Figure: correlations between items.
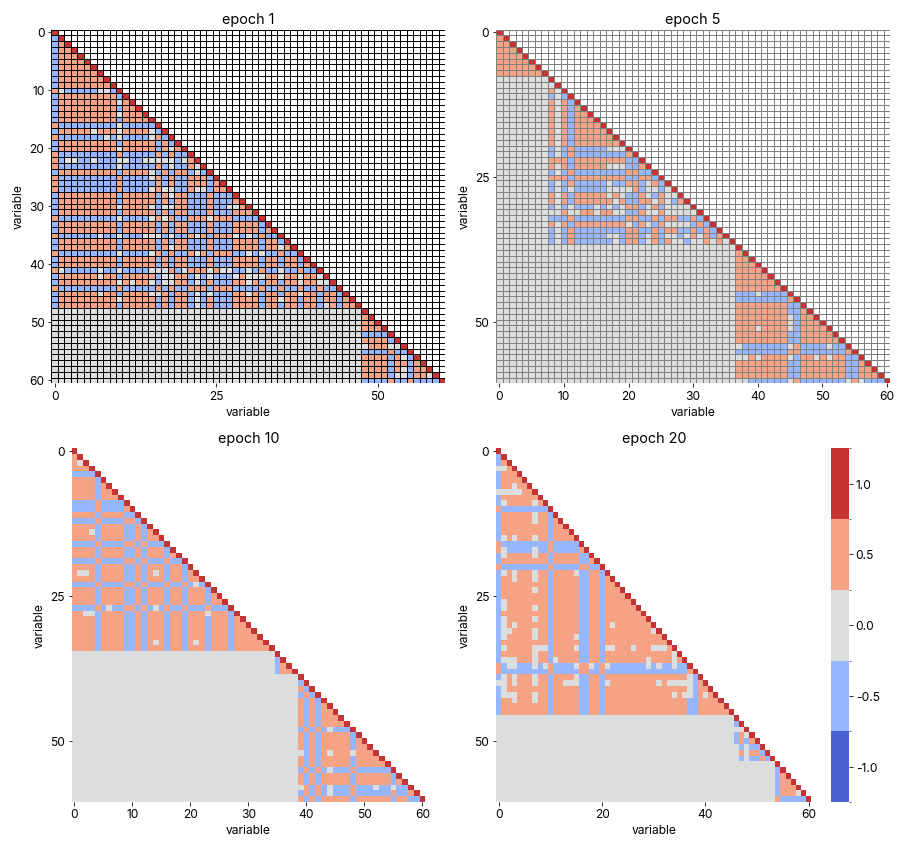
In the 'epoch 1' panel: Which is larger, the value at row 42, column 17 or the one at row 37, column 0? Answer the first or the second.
the first
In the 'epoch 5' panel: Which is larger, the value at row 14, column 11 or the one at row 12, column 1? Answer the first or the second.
the second
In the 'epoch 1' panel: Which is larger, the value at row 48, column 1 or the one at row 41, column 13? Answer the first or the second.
the first
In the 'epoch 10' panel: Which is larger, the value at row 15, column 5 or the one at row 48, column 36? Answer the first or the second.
the first
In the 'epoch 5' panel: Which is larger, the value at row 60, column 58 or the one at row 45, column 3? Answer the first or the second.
the second
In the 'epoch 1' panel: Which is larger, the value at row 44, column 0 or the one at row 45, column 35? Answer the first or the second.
the first
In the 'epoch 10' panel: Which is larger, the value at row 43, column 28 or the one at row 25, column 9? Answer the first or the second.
the first
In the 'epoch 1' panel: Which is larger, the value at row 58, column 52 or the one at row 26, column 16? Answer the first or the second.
the second
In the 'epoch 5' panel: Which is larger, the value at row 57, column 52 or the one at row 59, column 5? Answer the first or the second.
the first
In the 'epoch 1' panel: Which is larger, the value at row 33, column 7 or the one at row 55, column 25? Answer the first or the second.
the first
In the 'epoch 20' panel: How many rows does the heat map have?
61
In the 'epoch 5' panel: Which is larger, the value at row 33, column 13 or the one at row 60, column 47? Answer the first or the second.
the first
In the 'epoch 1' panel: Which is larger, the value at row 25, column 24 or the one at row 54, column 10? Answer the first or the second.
the second
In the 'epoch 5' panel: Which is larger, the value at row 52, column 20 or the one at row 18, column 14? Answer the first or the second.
the second
